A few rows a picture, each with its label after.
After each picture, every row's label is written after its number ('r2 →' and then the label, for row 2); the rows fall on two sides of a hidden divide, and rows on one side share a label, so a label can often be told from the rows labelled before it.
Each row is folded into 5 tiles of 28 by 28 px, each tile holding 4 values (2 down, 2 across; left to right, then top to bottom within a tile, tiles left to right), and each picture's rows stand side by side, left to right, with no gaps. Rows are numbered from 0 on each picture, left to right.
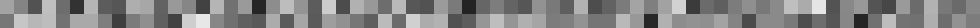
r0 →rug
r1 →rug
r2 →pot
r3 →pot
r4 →pot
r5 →pot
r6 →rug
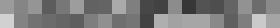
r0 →pot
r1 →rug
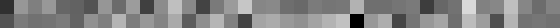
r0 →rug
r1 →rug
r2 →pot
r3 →rug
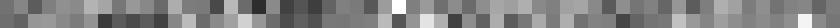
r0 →rug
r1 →rug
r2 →pot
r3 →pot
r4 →pot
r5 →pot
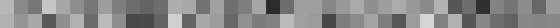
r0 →pot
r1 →pot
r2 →pot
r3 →pot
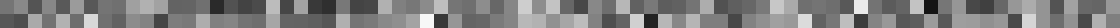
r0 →rug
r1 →rug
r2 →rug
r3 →pot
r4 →pot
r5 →pot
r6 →pot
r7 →rug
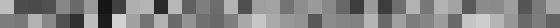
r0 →rug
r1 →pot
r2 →rug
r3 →rug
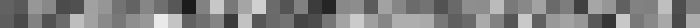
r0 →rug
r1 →pot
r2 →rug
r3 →pot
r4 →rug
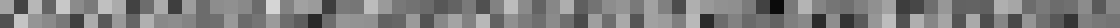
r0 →pot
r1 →rug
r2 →rug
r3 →rug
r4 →rug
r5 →rug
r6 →rug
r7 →rug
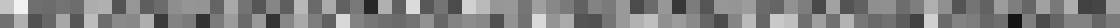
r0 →rug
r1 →rug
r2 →rug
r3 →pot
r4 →rug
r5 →rug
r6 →rug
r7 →rug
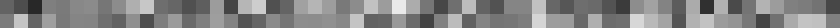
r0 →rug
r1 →pot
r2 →pot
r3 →pot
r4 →rug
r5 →pot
